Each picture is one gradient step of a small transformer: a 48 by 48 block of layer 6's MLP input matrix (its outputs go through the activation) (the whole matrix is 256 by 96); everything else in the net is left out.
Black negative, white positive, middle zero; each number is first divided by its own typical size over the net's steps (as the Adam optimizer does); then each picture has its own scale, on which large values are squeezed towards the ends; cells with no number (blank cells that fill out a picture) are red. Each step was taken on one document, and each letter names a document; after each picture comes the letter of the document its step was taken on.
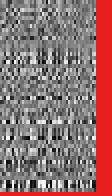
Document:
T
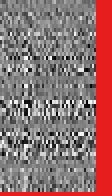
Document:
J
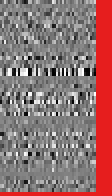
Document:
J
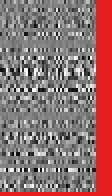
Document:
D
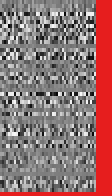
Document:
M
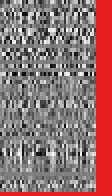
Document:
M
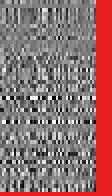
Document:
T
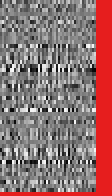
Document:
T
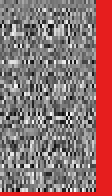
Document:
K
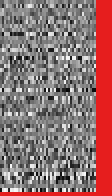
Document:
K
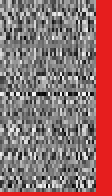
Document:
M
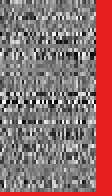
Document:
M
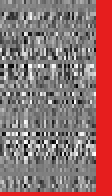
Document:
J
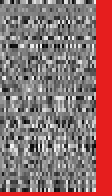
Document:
T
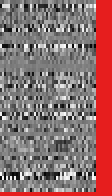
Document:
K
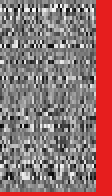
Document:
K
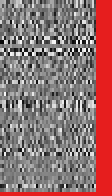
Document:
M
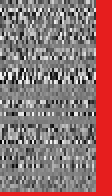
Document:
M
